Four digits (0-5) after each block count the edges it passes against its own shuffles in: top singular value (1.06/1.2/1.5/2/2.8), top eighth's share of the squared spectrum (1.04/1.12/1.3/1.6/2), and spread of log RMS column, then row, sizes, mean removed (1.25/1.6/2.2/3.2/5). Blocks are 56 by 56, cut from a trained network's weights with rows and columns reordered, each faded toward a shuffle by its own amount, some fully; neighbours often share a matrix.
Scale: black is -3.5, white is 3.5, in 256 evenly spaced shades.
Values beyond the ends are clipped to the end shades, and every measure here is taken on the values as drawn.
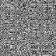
3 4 1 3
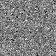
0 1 0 0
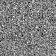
2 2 0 0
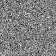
0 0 0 0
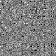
3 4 1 2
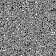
1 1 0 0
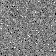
0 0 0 0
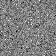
0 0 0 0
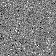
0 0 0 0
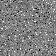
1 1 0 0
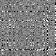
3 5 2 2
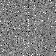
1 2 1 0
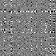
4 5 3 2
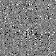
2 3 1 1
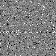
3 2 0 1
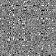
3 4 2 2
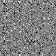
2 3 2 1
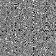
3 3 2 1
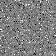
1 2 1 0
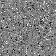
1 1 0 0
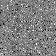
1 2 0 1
